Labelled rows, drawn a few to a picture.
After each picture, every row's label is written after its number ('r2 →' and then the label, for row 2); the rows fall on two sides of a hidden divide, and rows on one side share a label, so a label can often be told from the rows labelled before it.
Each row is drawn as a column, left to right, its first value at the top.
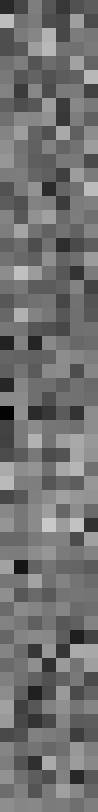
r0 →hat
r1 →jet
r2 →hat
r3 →hat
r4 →hat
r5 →hat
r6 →hat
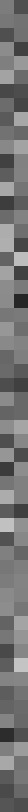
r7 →hat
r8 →hat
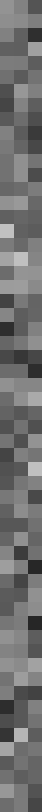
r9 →hat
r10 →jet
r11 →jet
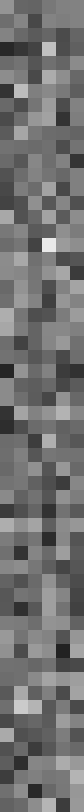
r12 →hat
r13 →hat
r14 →hat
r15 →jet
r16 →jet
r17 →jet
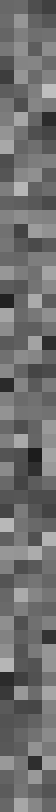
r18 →hat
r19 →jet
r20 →jet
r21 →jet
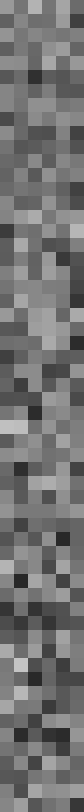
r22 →hat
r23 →jet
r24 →hat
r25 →jet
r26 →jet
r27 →hat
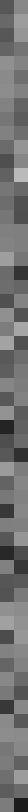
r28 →jet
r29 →hat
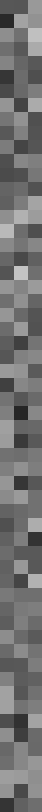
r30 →hat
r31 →hat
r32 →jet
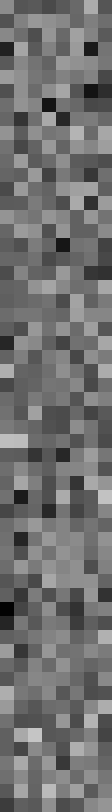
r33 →hat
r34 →jet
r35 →jet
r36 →hat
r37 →hat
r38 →hat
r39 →hat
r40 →hat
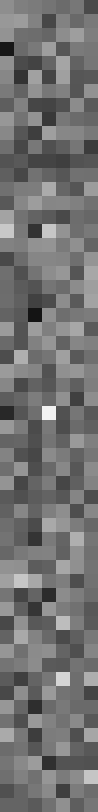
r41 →hat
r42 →hat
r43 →jet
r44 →jet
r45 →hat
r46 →hat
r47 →jet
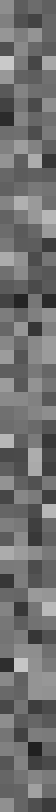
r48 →jet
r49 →hat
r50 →jet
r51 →jet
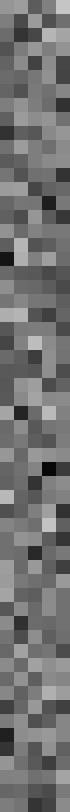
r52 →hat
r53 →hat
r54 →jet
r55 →jet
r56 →jet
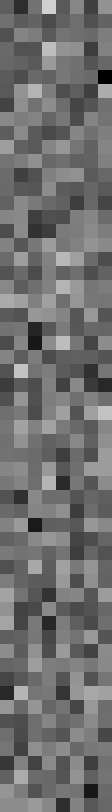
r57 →hat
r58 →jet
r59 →hat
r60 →jet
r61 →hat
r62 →jet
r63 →hat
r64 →jet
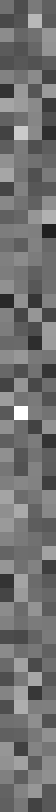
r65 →hat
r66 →jet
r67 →hat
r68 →jet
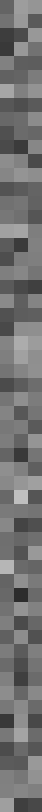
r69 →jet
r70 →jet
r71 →jet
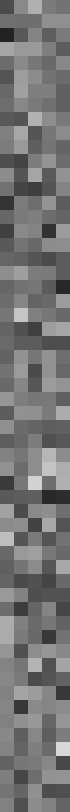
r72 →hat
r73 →jet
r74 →jet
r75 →jet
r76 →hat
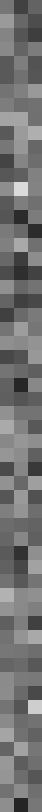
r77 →jet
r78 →hat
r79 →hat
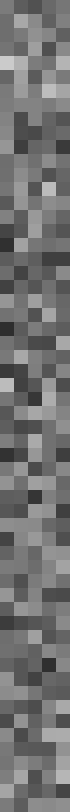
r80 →jet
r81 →jet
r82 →jet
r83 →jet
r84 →jet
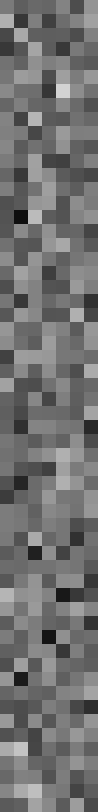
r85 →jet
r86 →hat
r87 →jet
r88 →hat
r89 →jet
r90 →jet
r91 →jet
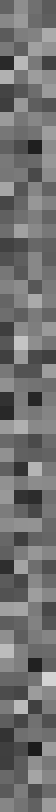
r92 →hat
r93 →jet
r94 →jet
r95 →jet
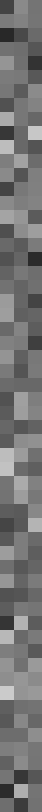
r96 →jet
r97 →jet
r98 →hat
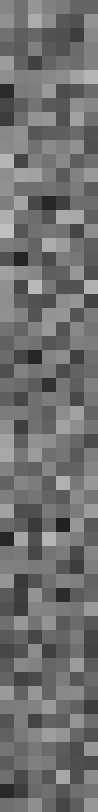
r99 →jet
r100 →hat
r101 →jet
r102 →hat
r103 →jet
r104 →jet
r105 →jet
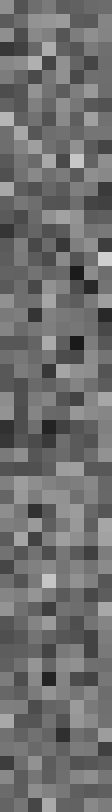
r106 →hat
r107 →hat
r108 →jet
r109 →jet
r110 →hat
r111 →hat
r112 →jet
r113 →jet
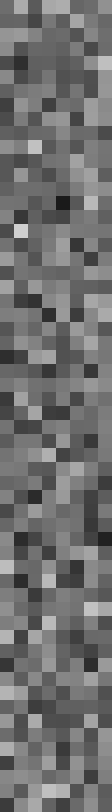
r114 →hat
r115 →jet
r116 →jet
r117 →hat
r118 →hat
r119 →jet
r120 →jet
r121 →jet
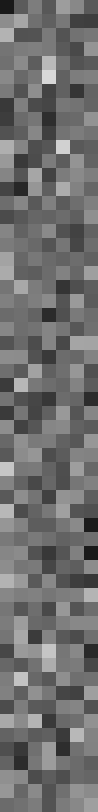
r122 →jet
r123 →hat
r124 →hat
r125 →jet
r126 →hat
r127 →hat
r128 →jet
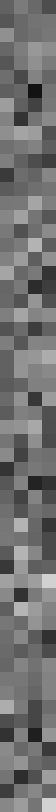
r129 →hat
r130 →hat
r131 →hat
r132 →jet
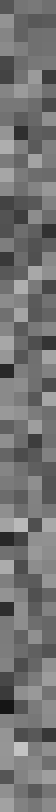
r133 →jet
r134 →jet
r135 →jet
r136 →hat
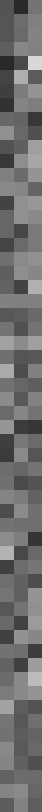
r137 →hat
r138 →jet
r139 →jet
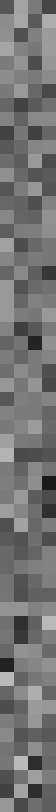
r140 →jet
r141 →jet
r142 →hat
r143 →hat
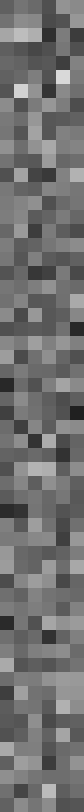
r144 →hat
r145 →jet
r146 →hat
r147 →hat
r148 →jet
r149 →hat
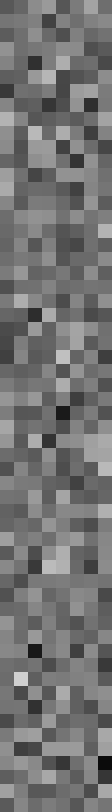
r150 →hat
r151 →jet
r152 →jet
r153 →hat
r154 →hat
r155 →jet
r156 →jet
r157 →hat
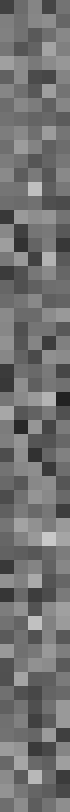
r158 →jet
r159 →hat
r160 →hat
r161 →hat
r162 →hat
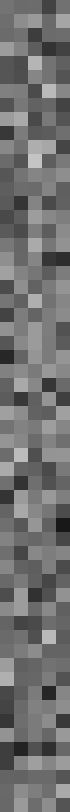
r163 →jet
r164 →jet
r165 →jet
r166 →hat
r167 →jet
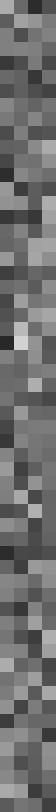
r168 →hat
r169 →jet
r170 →jet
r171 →hat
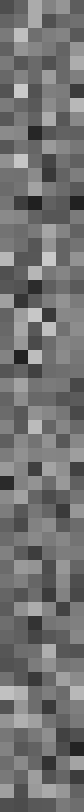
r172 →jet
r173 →jet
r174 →jet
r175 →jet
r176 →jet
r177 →jet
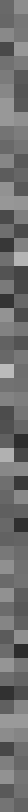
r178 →hat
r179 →hat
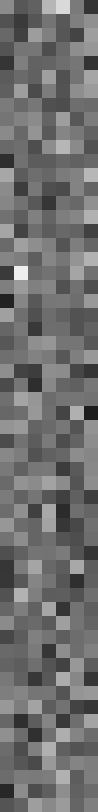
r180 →hat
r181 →jet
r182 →hat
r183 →jet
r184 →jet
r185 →jet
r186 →jet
